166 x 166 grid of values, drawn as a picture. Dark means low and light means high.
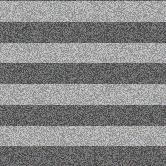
Average level on the scale: 50%. Stripes: horizontal, repeating 4 times. Histogram: flat.
